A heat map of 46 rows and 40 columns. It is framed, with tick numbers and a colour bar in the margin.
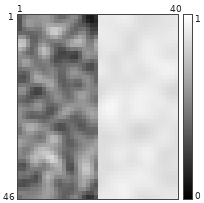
The table splits into one row of 2 panels. Panel 1,1: middling, blotchy, strong in contrast. Panel 1,2: very high, blotchy, faint in contrast.
